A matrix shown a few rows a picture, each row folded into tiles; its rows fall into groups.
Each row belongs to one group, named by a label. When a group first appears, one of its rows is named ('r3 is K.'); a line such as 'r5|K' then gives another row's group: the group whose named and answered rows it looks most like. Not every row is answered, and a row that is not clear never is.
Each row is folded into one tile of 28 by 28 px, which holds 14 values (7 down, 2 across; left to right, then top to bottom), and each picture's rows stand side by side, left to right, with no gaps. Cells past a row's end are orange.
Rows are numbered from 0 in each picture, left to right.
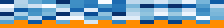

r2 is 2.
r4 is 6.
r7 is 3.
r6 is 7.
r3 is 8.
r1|3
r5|7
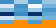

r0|2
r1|2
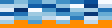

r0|2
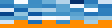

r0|8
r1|6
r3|8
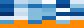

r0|6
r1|7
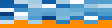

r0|8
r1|3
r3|3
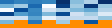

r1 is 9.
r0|2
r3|9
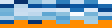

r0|9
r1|7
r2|8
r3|8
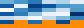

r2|7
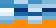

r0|8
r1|2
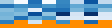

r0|7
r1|8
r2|6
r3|6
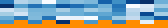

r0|7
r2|6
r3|3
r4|9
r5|2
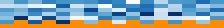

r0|3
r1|3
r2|9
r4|8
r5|6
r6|2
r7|2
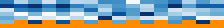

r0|8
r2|6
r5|2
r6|7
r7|6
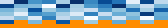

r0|9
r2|9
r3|2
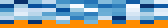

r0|9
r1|7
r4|9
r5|7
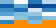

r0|6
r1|8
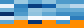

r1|6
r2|3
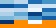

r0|7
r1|2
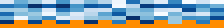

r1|7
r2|6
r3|7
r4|3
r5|7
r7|7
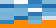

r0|7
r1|8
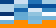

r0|2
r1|8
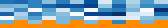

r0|2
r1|8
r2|8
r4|6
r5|8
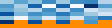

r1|9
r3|7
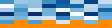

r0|2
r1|2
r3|2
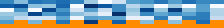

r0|8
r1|2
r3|7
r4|9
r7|9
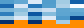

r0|9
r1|9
